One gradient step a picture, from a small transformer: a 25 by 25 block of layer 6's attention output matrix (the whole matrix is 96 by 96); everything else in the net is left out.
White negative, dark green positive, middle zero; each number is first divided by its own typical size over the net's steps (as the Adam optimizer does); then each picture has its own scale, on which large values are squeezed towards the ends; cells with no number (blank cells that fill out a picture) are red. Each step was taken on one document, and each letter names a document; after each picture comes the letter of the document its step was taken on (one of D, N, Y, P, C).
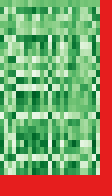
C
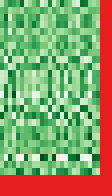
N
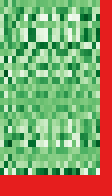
C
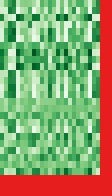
N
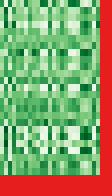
C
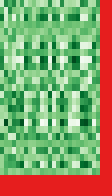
N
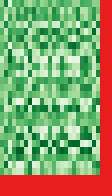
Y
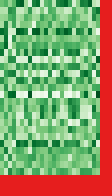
Y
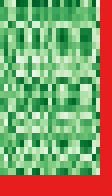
C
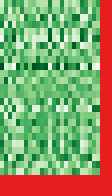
N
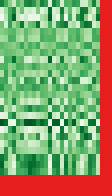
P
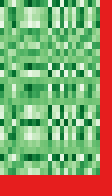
P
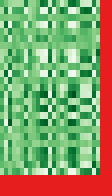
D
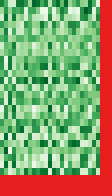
Y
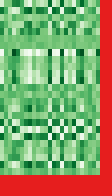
P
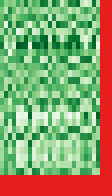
Y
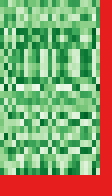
C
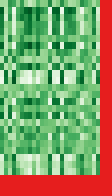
P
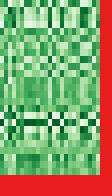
P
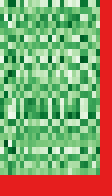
N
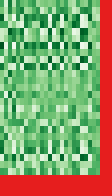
N
